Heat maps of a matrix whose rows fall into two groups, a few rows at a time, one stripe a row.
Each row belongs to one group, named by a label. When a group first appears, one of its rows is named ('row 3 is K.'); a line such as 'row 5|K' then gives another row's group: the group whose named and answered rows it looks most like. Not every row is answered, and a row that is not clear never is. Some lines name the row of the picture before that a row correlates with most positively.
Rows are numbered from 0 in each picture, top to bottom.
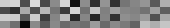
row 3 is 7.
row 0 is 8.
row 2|8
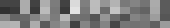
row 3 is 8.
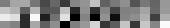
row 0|7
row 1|8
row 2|8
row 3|7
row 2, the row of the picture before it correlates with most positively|3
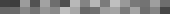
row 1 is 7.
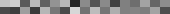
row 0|8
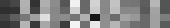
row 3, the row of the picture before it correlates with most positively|1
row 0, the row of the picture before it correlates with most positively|1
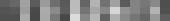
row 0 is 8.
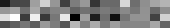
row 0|7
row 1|8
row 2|8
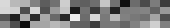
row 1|8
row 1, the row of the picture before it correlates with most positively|2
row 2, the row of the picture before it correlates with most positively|3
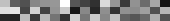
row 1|8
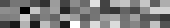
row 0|7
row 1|7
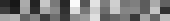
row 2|7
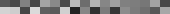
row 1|8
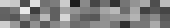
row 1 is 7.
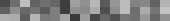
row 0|7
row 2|8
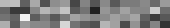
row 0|8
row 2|7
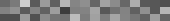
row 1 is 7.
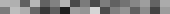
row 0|8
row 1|7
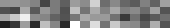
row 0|7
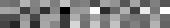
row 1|7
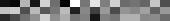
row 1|8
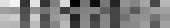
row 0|8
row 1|7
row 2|8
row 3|8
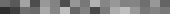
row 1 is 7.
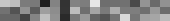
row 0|7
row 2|7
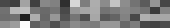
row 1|7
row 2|7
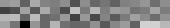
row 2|8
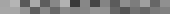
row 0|8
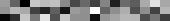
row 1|7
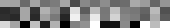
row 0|8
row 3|7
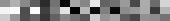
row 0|7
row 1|8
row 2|7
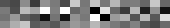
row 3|7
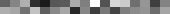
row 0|7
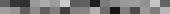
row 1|7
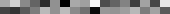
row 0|7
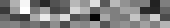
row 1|7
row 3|7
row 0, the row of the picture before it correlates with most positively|0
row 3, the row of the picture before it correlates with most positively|0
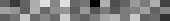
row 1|8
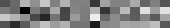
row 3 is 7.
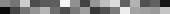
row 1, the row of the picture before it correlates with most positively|3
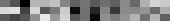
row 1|8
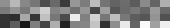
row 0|7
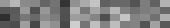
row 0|7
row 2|7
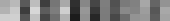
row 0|8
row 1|8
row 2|8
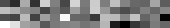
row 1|7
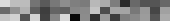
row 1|7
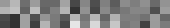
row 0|8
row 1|8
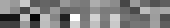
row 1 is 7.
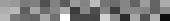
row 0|7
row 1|8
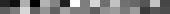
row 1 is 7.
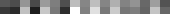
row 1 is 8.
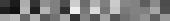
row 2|8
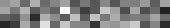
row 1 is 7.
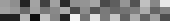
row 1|8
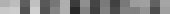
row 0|8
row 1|8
